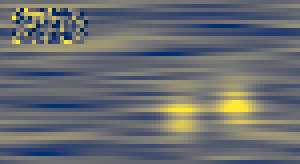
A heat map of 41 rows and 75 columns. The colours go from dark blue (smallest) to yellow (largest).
Odd patch: rougher, in the top left. Roughest part: top left. Bumps: two. Slope: none.
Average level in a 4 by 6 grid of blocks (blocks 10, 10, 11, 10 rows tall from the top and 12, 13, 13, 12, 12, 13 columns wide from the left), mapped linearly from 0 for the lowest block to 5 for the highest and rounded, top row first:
212101 | 222122 | 111452 | 111222
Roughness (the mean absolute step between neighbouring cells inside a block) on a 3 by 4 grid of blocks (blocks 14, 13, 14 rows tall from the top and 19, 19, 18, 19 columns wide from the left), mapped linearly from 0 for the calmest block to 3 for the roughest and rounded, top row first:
3000 | 0000 | 0000
